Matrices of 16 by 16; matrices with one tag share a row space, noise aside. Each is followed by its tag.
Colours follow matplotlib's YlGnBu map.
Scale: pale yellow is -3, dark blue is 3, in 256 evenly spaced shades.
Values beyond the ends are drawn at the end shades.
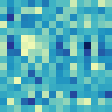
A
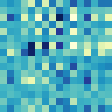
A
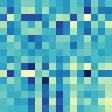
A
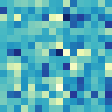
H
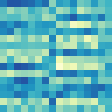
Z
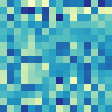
A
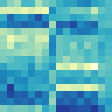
Z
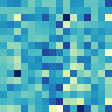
H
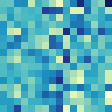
H
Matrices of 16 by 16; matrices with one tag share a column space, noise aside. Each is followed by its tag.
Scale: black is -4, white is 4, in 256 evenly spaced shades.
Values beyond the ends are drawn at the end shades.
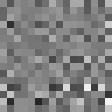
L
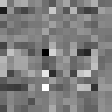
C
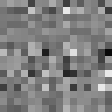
C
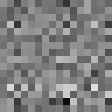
L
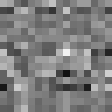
C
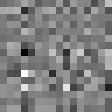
C
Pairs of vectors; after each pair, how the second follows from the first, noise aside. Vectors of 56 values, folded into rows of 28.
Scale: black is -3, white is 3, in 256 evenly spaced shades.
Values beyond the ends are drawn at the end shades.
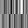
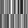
negated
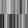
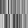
sign-scrambled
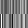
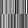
reversed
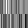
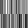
copied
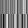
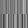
shrunk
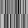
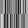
copied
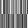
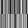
negated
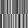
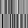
negated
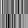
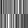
negated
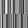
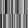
negated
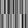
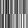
sign-scrambled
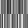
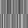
shrunk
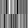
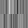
shrunk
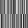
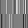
partly zeroed
